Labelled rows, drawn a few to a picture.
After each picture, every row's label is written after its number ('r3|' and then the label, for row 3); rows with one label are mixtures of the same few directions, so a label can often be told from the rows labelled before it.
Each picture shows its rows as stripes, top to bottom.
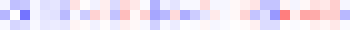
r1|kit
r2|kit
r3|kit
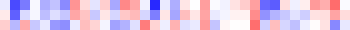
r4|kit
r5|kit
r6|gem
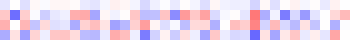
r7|gem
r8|kit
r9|gem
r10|gem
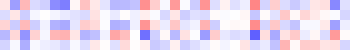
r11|gem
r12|kit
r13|gem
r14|gem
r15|kit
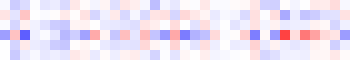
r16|kit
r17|kit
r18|gem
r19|kit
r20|gem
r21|kit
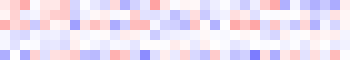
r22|kit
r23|gem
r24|gem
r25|kit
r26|gem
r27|gem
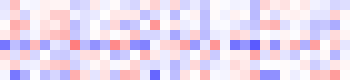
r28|kit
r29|gem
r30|kit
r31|gem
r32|gem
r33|gem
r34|gem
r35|kit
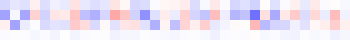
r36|gem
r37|gem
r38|kit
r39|gem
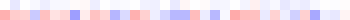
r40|kit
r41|gem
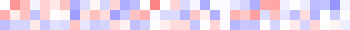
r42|kit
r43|gem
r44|gem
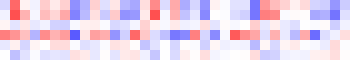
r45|kit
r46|kit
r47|gem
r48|gem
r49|gem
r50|kit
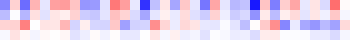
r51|gem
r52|gem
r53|kit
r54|kit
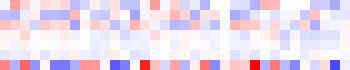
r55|kit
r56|gem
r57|gem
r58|kit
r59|kit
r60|gem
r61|gem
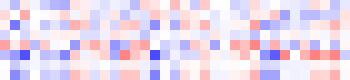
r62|gem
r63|kit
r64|kit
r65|gem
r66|gem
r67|kit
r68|kit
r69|kit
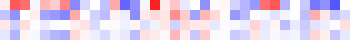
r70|kit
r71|gem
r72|kit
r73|gem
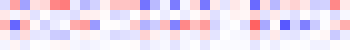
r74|gem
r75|gem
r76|kit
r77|gem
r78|gem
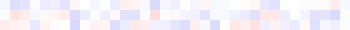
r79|kit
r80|kit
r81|gem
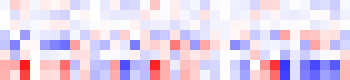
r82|kit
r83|gem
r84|gem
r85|kit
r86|gem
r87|kit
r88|kit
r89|kit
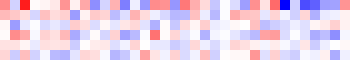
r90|kit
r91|gem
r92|kit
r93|kit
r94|gem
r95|gem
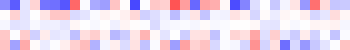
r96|gem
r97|gem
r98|kit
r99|gem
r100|kit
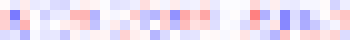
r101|gem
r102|kit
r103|kit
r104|kit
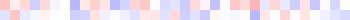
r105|gem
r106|kit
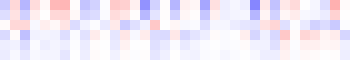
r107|gem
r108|gem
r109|kit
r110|kit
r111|kit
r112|kit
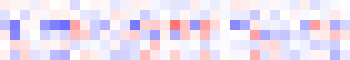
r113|gem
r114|gem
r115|gem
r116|kit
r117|kit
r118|gem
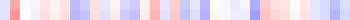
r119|kit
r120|kit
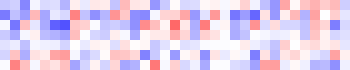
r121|kit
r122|gem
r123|gem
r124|gem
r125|kit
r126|gem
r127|kit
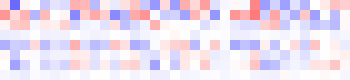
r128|kit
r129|gem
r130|kit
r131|gem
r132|gem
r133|kit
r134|kit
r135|kit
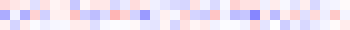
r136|gem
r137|gem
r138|kit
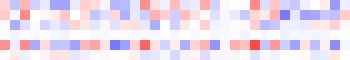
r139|gem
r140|kit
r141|kit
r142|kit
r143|gem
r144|gem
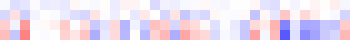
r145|kit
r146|kit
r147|kit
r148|kit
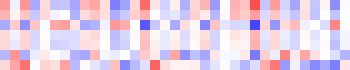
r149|gem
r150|gem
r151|gem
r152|gem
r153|gem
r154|kit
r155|kit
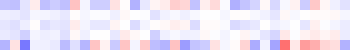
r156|gem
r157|kit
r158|gem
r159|kit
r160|kit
